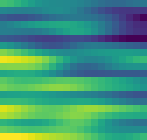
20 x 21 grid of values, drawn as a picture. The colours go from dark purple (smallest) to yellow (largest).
The top right is the ninth with the lowest average. Horizontal stripes repeat 5 times down the table. The field climbs toward the bottom left. Streaks run across, left to right. The bottom middle is the smoothest part.
